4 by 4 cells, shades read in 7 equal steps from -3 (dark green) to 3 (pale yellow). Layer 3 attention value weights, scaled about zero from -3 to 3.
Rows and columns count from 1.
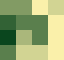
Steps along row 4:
up same up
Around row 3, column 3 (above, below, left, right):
-1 2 1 3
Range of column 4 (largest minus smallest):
1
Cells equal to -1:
4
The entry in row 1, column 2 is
0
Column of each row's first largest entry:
3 4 4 4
